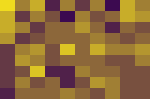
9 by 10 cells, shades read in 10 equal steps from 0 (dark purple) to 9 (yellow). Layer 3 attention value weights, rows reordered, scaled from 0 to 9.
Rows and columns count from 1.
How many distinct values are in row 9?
4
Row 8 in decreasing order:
6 5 5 4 3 3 3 3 2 1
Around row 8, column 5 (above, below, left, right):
1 5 4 3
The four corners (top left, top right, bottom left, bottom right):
9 5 1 3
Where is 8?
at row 5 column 5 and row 7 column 3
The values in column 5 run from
0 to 8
